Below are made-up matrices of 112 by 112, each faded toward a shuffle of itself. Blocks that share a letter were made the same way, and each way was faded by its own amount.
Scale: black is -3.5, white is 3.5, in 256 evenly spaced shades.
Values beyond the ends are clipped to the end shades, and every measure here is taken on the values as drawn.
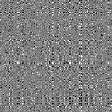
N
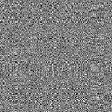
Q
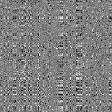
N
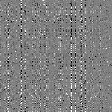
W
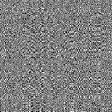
Q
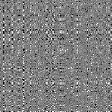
N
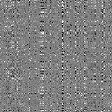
W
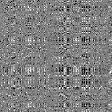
N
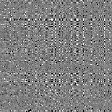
N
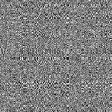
Q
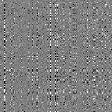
W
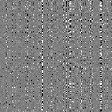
W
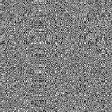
Q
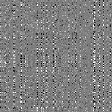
W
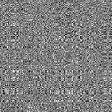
Q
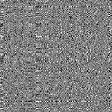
Q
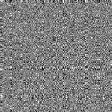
Q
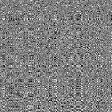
Q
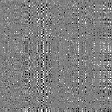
W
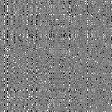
N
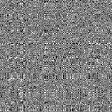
Q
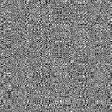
Q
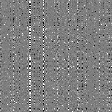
W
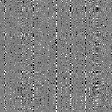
W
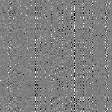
W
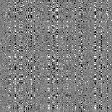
W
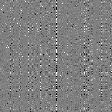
W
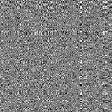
Q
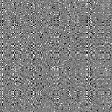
N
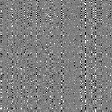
W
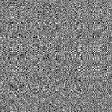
Q
